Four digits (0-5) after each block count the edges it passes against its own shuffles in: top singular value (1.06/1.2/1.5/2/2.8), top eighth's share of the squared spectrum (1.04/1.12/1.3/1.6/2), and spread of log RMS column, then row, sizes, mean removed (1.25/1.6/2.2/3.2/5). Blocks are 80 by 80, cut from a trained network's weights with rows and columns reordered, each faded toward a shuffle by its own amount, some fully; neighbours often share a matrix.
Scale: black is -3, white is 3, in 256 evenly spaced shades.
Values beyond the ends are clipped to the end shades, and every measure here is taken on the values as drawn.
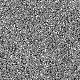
0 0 0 0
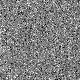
0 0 0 0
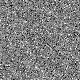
0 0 0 0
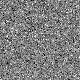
0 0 0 0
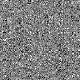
3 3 2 1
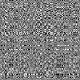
4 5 2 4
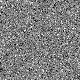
0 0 0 0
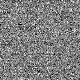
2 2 1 0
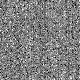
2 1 0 0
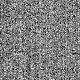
2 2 0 1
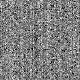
2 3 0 1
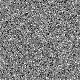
1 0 0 0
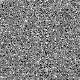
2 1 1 0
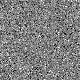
1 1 1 0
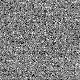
1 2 1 0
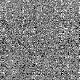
2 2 2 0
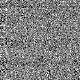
2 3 2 1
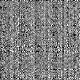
3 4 2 3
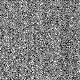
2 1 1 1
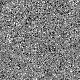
0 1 0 0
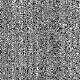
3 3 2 2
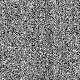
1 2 1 0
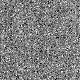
1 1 0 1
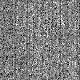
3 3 1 2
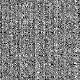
3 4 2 2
